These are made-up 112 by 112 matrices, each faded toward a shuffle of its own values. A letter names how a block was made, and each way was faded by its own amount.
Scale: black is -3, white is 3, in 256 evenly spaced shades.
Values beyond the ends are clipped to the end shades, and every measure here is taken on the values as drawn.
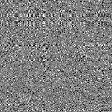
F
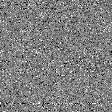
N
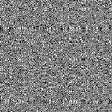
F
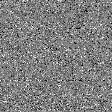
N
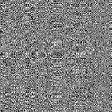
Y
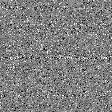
N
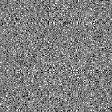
F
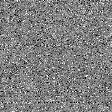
N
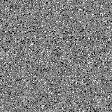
N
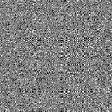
Y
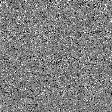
N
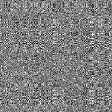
Y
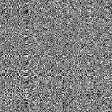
Y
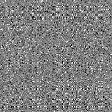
F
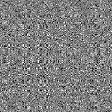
Y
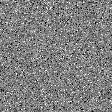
N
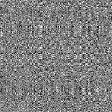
Y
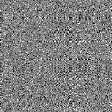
F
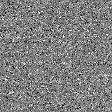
N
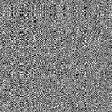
Y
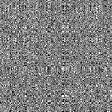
Y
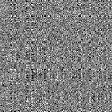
Y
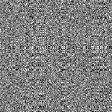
Y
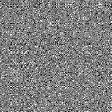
F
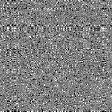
F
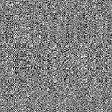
Y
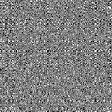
Y
